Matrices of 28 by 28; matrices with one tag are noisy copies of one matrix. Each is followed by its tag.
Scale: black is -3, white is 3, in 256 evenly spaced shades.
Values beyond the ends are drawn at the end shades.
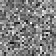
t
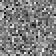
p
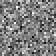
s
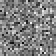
t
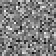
s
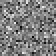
s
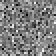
p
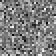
p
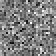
t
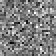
t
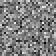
s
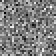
p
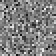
p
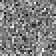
p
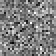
t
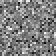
s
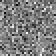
p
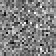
t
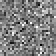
t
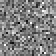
t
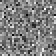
p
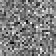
t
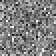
p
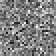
t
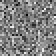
p
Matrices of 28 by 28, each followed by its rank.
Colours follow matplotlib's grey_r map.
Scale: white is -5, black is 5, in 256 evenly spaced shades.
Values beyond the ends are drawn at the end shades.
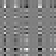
one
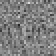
five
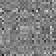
five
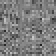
five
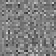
five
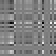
one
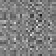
five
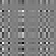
one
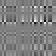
one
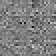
five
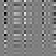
one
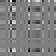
one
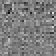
five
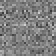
five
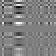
one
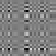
one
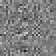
five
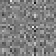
five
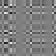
one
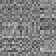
five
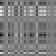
one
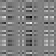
one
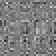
five
